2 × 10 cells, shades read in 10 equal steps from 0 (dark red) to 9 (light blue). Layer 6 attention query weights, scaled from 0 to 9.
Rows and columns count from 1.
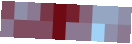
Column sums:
8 9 8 5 0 6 9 16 13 11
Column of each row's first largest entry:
8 8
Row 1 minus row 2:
-2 3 2 -1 0 -4 -1 -2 1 1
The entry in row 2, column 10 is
5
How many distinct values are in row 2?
5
